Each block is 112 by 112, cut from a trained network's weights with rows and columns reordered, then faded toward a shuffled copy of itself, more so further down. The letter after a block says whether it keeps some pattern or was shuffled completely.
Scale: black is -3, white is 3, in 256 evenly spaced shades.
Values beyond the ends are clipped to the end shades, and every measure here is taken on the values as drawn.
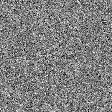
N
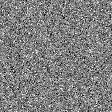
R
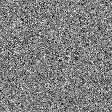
R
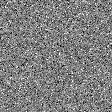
N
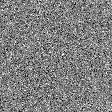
N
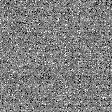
R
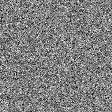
N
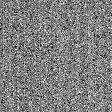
R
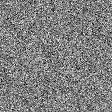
N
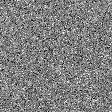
N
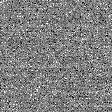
R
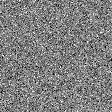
N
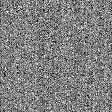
R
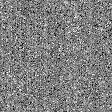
R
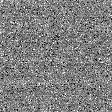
R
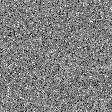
N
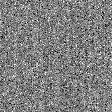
R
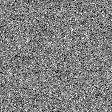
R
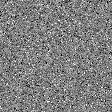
N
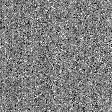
R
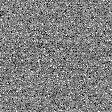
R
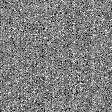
R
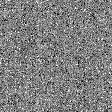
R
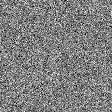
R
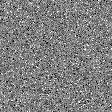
N
